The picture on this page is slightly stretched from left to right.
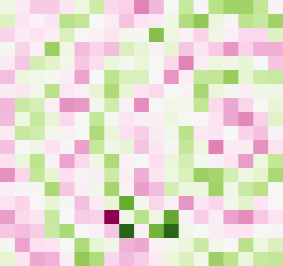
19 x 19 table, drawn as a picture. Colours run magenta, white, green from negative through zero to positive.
Overall the values sit about 50% of the way up the scale. Rings spread out from the middle right. An odd patch, rougher than its surroundings, sits in the bottom middle. The values follow a bell shape.
